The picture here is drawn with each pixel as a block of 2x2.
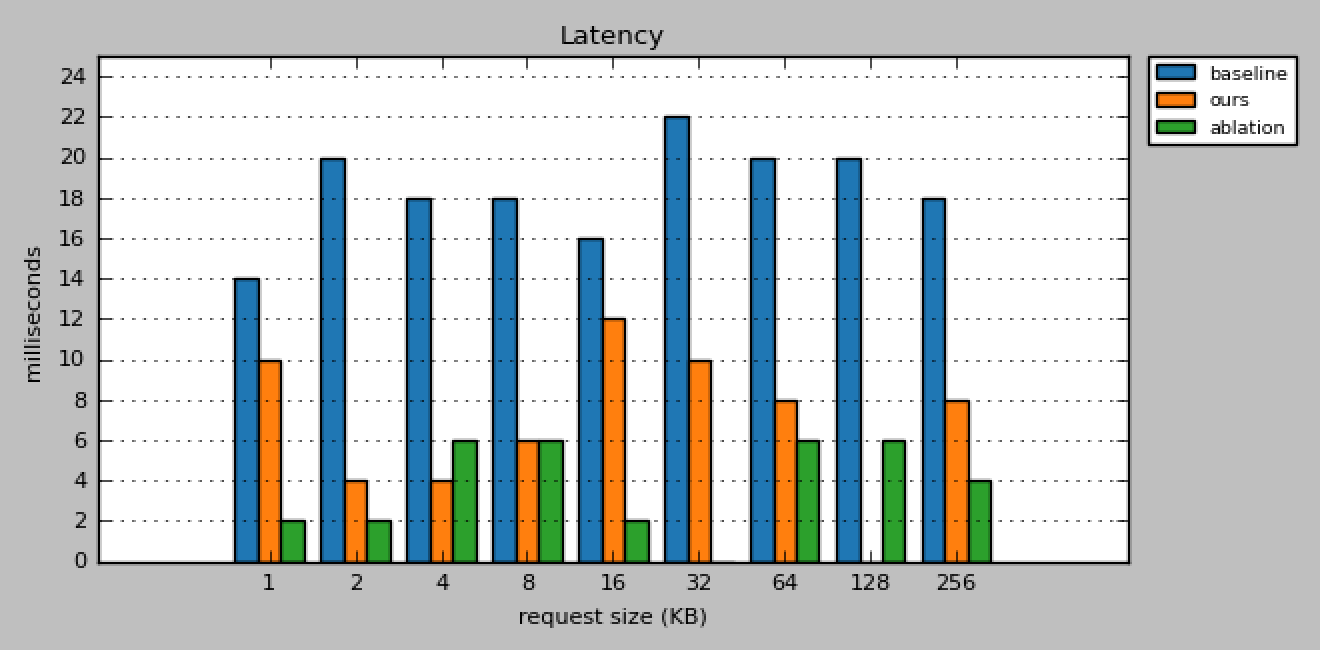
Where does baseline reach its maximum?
32
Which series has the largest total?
baseline
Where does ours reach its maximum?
16
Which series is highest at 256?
baseline
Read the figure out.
Title: Latency
x-axis: request size (KB), ticks 1 2 4 8 16 32 64 128 256
y-axis: milliseconds, ticks 0 2 4 6 8 10 12 14 16 18 20 22 24
Legend: baseline, ours, ablation
Values:
baseline: 14 20 18 18 16 22 20 20 18
ours: 10 4 4 6 12 10 8 0 8
ablation: 2 2 6 6 2 0 6 6 4
